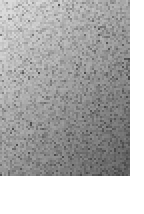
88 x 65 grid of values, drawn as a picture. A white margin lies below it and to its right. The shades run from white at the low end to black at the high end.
Grain: fine. Ninth with the highest average: bottom right. Slope: up to the bottom right. Average level on the scale: 40%. Ninth with the lowest average: top left. Stripes: none.
